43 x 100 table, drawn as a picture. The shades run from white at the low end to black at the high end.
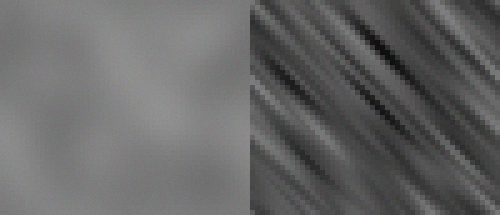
It is made of 1 by 2 panels. Panel 1,1: middling, smooth, faint in contrast. Panel 1,2: high, slanting down to the right.
